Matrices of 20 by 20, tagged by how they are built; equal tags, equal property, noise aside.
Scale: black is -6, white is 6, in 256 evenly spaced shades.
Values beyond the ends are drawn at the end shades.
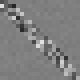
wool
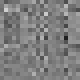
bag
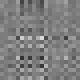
bag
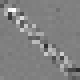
wool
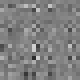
bag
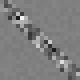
wool
